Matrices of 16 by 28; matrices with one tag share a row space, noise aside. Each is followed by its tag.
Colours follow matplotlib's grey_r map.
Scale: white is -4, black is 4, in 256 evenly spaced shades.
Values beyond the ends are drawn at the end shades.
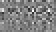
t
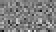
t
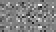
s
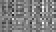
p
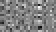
s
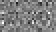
t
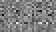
t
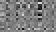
s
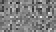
t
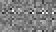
p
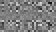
t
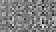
p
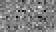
s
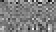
t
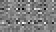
s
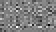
t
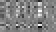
s
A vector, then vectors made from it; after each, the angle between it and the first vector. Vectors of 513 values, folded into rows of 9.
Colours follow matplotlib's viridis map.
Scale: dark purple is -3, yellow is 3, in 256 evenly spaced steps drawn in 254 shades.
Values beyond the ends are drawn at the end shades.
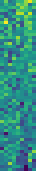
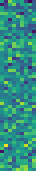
partly opposed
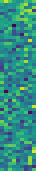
partly aligned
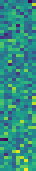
partly opposed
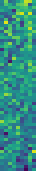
nearly parallel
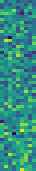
partly opposed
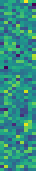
orthogonal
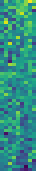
nearly parallel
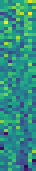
nearly parallel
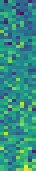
nearly opposite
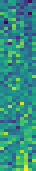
nearly opposite
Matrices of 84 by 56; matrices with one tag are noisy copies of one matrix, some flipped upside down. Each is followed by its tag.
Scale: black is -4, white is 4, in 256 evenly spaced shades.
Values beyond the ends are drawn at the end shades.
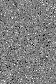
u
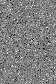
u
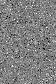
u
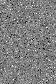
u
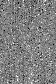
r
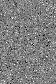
u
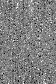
r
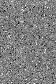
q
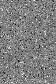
q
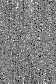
r
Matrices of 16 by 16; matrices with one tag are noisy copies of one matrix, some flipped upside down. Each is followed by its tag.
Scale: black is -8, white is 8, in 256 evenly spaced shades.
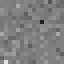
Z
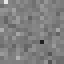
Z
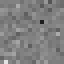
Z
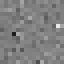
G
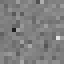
G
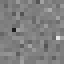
G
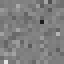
Z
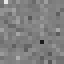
Z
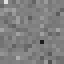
Z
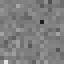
Z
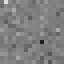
Z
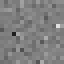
G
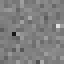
G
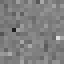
G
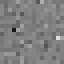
G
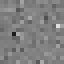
G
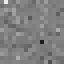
Z
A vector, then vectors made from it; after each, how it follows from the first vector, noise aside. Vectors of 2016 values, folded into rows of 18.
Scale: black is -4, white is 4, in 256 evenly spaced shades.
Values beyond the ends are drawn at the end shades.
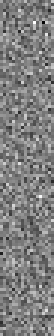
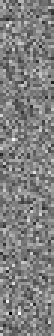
reversed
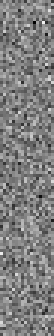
negated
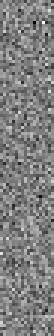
negated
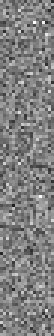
sign-scrambled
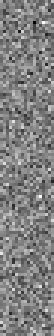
sign-scrambled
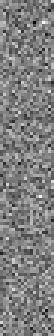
sign-scrambled
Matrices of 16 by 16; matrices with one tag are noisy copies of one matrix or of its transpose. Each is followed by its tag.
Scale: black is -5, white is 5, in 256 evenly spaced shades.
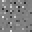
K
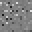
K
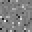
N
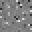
N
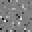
N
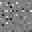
K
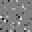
N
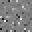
N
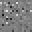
K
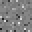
N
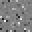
N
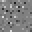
K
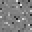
N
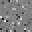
N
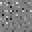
K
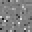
N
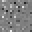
K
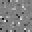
N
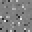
N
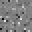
N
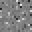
N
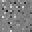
K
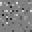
K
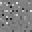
K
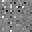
K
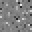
N
